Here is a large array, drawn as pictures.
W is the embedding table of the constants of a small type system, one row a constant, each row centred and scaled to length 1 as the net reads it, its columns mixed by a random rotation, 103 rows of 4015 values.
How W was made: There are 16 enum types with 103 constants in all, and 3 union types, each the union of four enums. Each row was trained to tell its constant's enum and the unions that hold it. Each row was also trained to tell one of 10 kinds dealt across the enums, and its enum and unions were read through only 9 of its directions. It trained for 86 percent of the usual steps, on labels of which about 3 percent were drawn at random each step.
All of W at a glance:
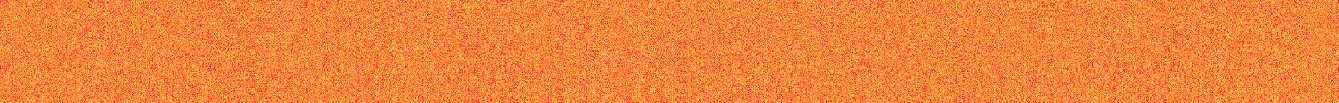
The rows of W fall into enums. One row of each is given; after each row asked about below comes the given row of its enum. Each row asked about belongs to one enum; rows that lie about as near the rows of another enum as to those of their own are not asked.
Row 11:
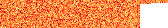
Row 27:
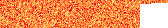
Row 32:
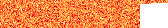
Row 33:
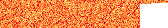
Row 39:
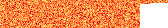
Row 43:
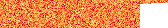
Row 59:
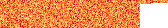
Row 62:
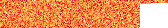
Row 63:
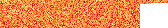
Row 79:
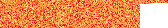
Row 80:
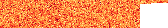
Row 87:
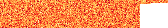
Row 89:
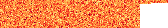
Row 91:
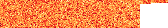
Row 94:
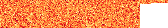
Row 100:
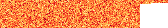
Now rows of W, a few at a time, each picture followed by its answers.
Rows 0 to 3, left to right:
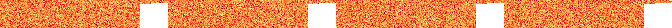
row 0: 43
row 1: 80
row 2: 32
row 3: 39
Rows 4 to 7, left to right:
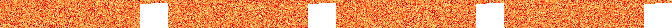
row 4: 43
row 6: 59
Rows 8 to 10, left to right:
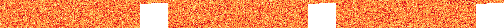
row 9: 33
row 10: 39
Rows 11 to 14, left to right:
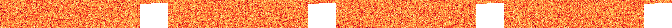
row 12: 43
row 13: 87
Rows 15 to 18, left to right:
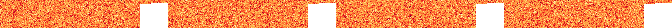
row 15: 89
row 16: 39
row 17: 27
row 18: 11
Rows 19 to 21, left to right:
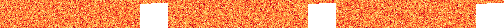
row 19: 87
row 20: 91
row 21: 87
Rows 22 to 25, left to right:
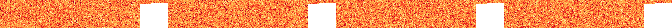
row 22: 11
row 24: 39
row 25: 89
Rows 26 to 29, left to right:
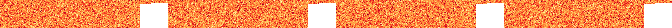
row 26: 91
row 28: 11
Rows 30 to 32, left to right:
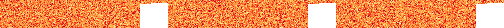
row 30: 80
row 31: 43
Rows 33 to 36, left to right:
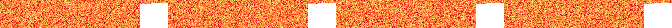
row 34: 79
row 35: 39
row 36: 87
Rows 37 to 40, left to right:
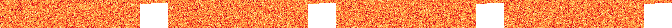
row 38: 32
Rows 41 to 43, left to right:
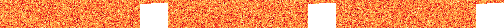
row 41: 59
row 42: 33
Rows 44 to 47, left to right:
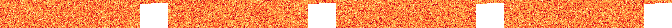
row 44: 63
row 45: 91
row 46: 100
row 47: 43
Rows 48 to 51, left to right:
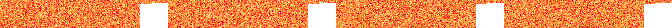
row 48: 87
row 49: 100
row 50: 11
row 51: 27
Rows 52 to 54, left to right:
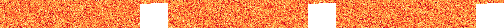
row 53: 79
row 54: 80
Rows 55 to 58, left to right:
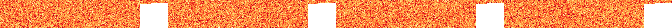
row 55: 32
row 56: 39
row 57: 33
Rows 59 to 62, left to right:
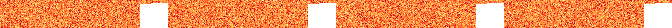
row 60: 27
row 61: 100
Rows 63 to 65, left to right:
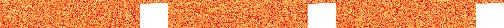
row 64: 33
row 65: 62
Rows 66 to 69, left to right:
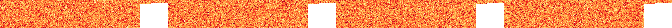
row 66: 62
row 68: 80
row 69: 59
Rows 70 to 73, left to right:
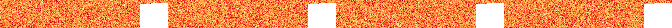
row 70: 33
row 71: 33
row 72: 63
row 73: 100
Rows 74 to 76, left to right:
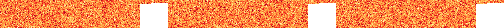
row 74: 91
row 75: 87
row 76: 63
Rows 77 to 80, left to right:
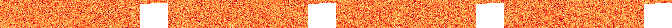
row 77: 91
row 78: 63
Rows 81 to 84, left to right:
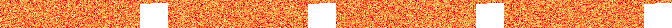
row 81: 63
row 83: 11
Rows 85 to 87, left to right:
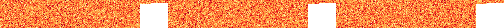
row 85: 79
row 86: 91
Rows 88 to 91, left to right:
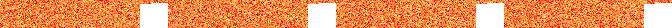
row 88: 91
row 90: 80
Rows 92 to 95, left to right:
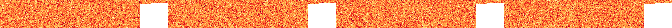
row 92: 87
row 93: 63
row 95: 39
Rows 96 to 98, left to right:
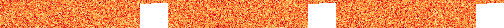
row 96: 80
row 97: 43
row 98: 43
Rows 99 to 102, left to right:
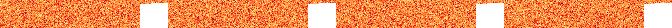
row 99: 100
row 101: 80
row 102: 100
